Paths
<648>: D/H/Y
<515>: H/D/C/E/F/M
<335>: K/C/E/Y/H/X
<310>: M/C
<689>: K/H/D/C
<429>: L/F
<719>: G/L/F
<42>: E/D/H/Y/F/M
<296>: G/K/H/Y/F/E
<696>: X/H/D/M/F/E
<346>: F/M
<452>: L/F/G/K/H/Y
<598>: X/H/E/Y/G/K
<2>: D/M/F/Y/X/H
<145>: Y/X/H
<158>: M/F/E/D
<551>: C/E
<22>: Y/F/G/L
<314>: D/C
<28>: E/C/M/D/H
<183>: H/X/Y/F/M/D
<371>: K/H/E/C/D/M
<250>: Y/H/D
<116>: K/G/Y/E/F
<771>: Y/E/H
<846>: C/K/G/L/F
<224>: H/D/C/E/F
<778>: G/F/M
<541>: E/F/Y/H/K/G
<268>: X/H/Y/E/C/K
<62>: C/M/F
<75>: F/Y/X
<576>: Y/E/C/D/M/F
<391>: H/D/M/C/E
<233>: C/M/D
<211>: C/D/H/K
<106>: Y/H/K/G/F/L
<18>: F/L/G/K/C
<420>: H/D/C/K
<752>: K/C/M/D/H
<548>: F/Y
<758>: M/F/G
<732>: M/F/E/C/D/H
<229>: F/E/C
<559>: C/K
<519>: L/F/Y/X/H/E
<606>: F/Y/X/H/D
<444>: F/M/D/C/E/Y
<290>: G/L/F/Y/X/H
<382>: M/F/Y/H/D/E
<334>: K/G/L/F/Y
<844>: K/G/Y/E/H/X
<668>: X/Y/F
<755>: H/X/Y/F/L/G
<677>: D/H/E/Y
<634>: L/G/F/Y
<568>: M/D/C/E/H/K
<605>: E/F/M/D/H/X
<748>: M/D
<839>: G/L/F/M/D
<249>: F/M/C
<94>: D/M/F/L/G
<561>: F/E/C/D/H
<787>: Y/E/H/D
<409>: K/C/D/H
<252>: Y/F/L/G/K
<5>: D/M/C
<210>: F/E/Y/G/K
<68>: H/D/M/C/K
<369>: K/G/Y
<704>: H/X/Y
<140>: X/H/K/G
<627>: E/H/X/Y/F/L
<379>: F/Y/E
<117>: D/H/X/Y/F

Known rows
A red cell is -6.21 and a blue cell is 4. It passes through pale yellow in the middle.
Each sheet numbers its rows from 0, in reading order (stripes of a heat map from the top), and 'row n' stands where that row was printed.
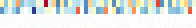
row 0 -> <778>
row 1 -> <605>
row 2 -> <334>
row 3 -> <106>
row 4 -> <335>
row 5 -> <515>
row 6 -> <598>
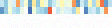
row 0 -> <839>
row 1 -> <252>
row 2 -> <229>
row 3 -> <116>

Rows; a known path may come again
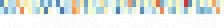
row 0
<290>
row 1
<310>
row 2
<677>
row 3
<429>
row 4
<371>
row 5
<116>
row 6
<515>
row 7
<140>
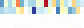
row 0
<379>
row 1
<605>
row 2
<719>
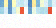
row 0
<369>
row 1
<334>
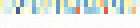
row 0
<249>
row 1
<233>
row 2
<252>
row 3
<598>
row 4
<75>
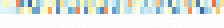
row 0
<229>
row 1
<704>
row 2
<106>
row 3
<846>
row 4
<839>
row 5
<346>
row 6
<335>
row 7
<844>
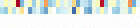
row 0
<224>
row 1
<778>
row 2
<62>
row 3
<158>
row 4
<576>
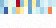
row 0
<382>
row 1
<634>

